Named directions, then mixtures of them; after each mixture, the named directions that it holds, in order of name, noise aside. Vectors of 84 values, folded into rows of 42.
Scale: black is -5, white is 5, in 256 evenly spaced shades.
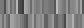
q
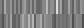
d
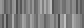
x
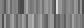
d, q, x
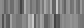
d, q, x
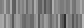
x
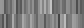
x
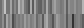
d, q, x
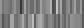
d, q, x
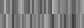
d, q, x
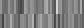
d, q, x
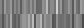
d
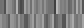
q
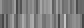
d, x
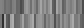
d, q, x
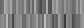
d, x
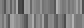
q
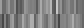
d, q, x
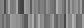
q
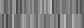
x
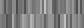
x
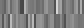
d, q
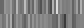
d, q, x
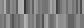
q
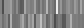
d, q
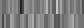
d, q, x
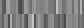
d, q
